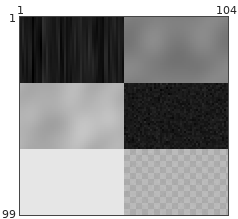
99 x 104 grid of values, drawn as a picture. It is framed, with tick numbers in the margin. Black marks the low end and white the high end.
The table splits into 3 rows of 2 panels. Panel 1,1: very low, streaked downward, faint in contrast. Panel 1,2: middling, smooth, faint in contrast. Panel 2,1: high, smooth, faint in contrast. Panel 2,2: very low, fine-grained, faint in contrast. Panel 3,1: very high, flat. Panel 3,2: high, checkered, faint in contrast.
